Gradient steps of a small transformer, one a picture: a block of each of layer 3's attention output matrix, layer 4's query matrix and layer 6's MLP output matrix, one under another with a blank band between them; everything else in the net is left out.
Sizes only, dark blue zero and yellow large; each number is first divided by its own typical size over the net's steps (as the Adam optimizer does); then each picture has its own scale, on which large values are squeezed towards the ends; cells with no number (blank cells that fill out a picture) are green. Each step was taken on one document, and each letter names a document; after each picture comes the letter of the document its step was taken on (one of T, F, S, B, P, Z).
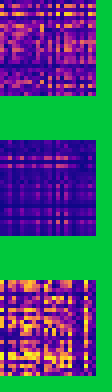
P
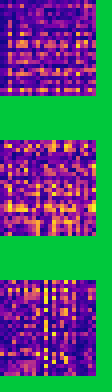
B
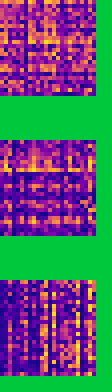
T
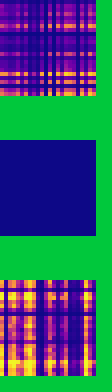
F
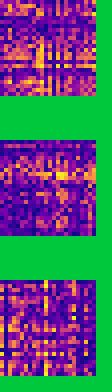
P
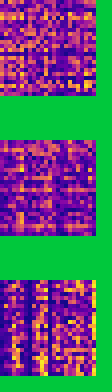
T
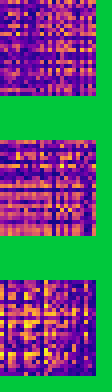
P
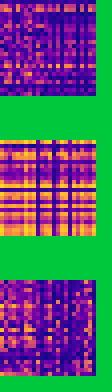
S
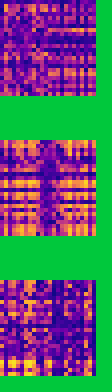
S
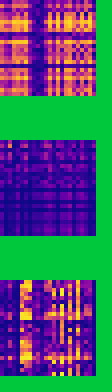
S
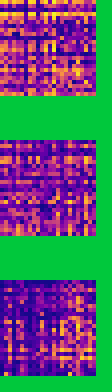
T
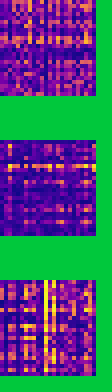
B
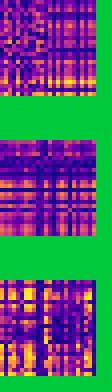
P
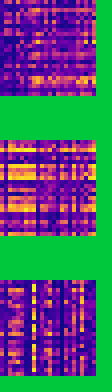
F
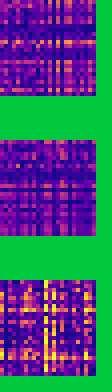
P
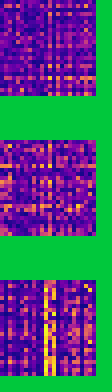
B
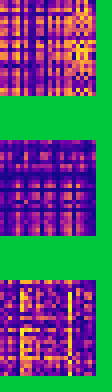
S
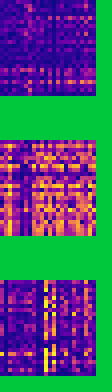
B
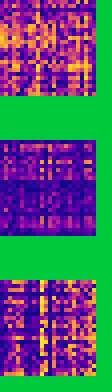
T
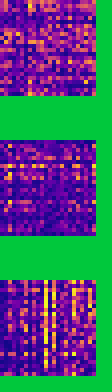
F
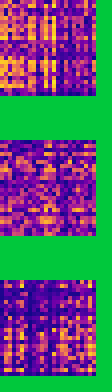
T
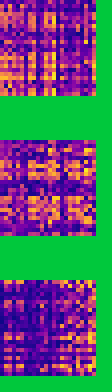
T
